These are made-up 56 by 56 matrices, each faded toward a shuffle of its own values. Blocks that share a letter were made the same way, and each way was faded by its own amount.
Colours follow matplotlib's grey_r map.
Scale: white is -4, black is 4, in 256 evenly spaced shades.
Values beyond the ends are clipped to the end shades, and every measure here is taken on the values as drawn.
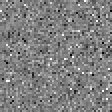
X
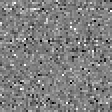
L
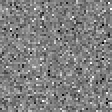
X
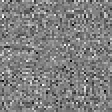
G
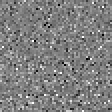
L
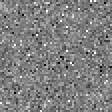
X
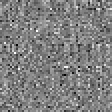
G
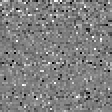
L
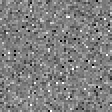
X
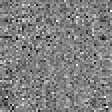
G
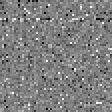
L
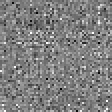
G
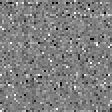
L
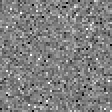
X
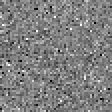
X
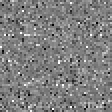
L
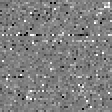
L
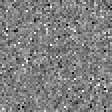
X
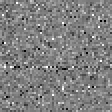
L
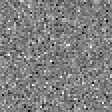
X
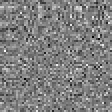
G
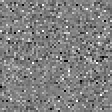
L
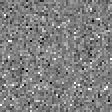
X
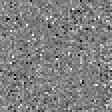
X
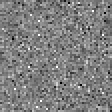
X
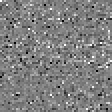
L
